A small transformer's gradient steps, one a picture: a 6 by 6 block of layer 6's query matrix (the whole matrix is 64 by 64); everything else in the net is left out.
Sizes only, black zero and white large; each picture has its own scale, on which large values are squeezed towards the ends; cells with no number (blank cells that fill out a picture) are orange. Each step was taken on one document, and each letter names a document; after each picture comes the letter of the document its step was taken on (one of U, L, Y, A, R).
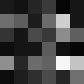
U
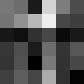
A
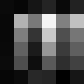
A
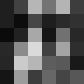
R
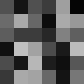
U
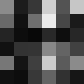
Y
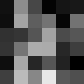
A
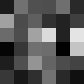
A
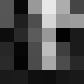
Y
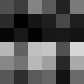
U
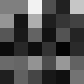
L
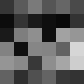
U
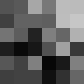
L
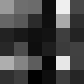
L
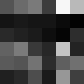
L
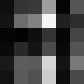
A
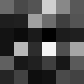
Y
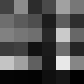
L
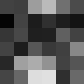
A
